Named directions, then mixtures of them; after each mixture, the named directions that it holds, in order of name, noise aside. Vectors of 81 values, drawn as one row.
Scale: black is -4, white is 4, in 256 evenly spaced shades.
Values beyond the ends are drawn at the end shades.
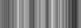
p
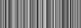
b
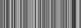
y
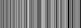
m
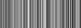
b, m, y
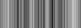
p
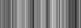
p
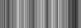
p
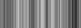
p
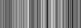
b, m, p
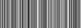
b, m, p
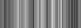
p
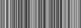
b, m, p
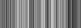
m, p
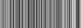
b, y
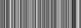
y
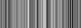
b, m, p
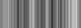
p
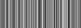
b, m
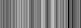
m, p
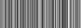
b, m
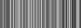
b, y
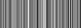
b, m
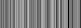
m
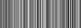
b, m, y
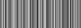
b
